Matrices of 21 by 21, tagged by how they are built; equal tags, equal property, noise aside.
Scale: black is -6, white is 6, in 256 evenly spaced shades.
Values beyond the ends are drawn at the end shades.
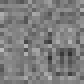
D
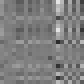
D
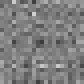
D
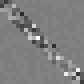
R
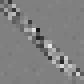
R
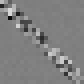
R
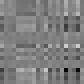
D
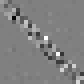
R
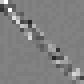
R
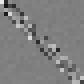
R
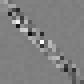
R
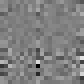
D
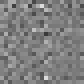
D
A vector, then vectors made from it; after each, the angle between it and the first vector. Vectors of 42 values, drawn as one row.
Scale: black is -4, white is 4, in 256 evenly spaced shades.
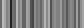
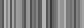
partly aligned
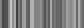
nearly opposite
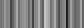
partly aligned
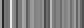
nearly opposite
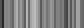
orthogonal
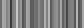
nearly parallel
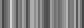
nearly opposite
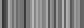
partly opposed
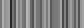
nearly parallel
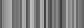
partly opposed
